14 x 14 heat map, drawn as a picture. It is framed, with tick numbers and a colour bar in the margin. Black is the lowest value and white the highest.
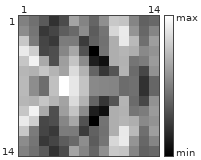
Histogram: bell-shaped. Mirror symmetry: top to bottom. Stripes: upright, repeating 3 times. Ninth with the highest average: middle left.
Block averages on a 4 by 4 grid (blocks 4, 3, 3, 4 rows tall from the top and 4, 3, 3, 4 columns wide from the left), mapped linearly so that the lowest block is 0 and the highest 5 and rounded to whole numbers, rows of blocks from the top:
1123 / 4501 / 4501 / 1123
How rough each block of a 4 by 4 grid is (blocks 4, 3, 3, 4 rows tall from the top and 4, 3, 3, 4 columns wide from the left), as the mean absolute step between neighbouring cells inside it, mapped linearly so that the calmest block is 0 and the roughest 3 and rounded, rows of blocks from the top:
0110 / 2131 / 2131 / 0110
